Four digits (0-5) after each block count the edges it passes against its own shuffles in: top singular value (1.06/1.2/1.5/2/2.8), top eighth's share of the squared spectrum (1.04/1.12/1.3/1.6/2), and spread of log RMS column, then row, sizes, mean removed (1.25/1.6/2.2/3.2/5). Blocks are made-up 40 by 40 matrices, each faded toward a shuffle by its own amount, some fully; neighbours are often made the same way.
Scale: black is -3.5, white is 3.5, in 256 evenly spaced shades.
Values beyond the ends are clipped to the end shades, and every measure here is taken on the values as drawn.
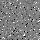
0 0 0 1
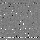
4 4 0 1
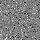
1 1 0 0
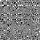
3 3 1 2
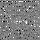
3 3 0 1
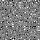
3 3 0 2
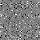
3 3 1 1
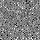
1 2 0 0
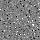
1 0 0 0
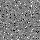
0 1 0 0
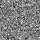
0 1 0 1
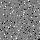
0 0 0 0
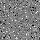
2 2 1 0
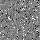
0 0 0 0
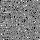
2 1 0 0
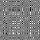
4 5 3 3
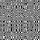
4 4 3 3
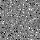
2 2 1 0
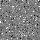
0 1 0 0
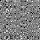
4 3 2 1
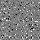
3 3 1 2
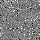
1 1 0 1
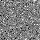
0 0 0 0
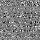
1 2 0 3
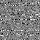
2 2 0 2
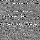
2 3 0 3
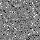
0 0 0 0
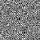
3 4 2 1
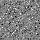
0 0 0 0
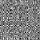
4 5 3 2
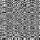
4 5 3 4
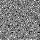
1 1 0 0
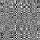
4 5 3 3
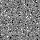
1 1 0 0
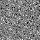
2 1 0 0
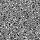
2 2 0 0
